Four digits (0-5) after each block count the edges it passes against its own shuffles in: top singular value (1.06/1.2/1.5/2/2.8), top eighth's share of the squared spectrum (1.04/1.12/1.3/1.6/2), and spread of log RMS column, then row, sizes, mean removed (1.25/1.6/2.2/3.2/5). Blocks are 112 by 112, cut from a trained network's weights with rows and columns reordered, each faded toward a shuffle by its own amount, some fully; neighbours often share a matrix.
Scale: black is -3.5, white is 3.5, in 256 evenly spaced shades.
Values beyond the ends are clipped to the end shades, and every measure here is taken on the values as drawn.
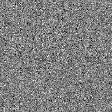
3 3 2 1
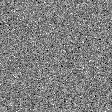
0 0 0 0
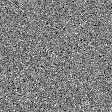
0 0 0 0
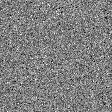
0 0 0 0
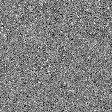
1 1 0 0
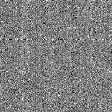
3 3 1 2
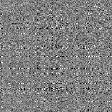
4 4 3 3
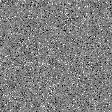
2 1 0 1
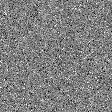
0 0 0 0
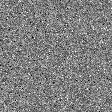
0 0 0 0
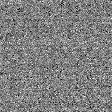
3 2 1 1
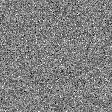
1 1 0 0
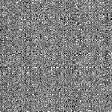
3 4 2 3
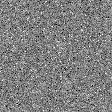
1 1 0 0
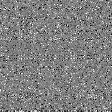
3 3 0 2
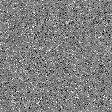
2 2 0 1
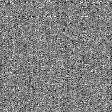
2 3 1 2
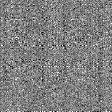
3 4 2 3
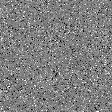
3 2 0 1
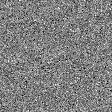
1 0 0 0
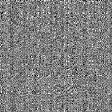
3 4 2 3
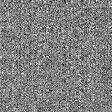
3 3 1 2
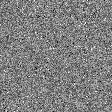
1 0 0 0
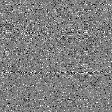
4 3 0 3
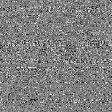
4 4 0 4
